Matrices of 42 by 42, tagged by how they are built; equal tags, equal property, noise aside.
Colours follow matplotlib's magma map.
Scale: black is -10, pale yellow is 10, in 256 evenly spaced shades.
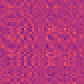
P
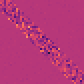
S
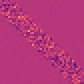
S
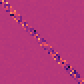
S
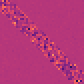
S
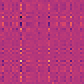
P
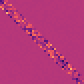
S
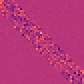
S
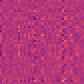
P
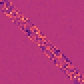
S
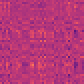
P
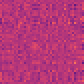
P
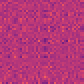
P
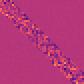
S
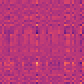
P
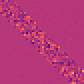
S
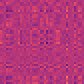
P
